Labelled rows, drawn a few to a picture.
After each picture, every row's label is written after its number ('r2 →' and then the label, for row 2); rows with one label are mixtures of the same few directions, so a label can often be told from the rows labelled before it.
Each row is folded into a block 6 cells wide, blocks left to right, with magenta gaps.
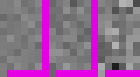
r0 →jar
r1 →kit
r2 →kit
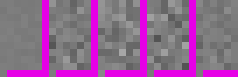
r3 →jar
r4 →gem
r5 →kit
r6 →jar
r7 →gem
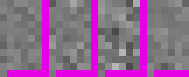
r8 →gem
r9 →gem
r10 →kit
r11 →kit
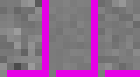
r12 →kit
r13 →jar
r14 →gem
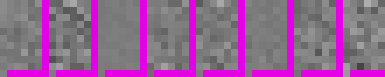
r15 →kit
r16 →gem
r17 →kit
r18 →kit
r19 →gem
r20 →gem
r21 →kit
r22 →kit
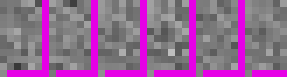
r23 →kit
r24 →gem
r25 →kit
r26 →kit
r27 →jar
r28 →kit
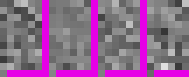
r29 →gem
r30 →kit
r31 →jar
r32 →kit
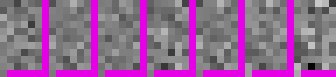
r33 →jar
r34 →gem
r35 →jar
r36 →kit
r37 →gem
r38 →kit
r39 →kit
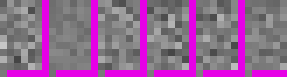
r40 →gem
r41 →kit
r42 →gem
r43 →jar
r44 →jar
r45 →jar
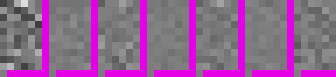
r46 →gem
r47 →jar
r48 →gem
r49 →jar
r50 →gem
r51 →gem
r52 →gem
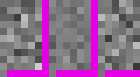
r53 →jar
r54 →gem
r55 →jar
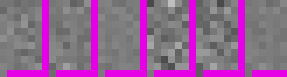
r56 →jar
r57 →kit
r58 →gem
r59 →gem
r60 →kit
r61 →kit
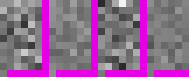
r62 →jar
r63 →kit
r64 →gem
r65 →gem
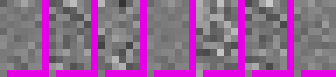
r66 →gem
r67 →gem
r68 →gem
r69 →gem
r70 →kit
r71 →gem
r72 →jar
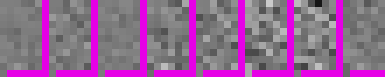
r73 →kit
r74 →jar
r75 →jar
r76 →kit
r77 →jar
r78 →kit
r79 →gem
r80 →kit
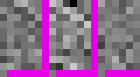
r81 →gem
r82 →gem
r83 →gem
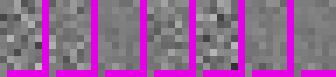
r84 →jar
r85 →gem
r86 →kit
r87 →jar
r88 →jar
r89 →kit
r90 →kit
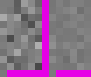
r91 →jar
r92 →gem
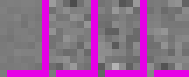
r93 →jar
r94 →gem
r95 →kit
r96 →kit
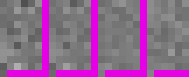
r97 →kit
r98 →kit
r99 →gem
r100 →kit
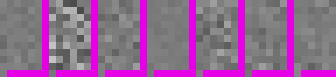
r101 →gem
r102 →gem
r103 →jar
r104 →kit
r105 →jar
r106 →kit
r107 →kit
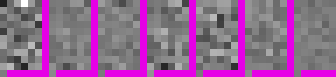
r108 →gem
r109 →kit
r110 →gem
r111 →kit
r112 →jar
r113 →kit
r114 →jar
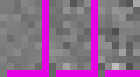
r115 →jar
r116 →kit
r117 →kit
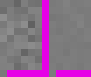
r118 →jar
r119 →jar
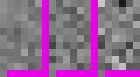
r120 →kit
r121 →gem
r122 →gem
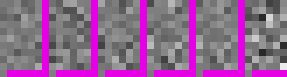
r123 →jar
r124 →gem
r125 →gem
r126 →gem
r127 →gem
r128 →jar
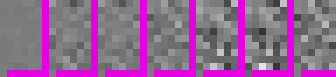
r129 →kit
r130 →gem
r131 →gem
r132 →jar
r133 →kit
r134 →kit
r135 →jar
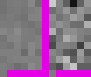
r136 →kit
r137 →gem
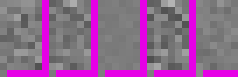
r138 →jar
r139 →gem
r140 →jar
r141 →gem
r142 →kit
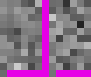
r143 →kit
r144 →jar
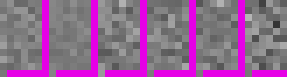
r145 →gem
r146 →kit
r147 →kit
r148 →jar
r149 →gem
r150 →jar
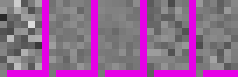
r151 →jar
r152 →gem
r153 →kit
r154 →kit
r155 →gem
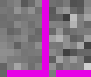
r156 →kit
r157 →jar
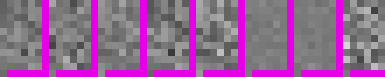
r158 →kit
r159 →gem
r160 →kit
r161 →kit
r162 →kit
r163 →jar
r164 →kit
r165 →gem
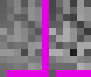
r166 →kit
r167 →kit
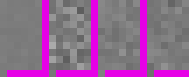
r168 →kit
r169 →gem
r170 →kit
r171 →kit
